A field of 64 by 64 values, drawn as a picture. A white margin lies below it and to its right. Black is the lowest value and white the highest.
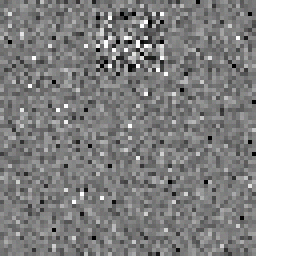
Odd patch: rougher, in the top middle. Histogram: heavy tails on both sides. Mirror symmetry: none. Slope: none. Roughest part: top middle. Stripes: none.
